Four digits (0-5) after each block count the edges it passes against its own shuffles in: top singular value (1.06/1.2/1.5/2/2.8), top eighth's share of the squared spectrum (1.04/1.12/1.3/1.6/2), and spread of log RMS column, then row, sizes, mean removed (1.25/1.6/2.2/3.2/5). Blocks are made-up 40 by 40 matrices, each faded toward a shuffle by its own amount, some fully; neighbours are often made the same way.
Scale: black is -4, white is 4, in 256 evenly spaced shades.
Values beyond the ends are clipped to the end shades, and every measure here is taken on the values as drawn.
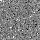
0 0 0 0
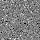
0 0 0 0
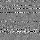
2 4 0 3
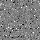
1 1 0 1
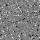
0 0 0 1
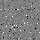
1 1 0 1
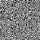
3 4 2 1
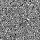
1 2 0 0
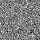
2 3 0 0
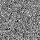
1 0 0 0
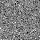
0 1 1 0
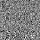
3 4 1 2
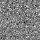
2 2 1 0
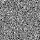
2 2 0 0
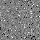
2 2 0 0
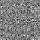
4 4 2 2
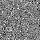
0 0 0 0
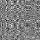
4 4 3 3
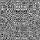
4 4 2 2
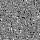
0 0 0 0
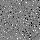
0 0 0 0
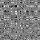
4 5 2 3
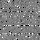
3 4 0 2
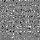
3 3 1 2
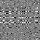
4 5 0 3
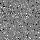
2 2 0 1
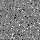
1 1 0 1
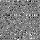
3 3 0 2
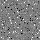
0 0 0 0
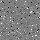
0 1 0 0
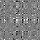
4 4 2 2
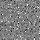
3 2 1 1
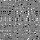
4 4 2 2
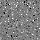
1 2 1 0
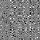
3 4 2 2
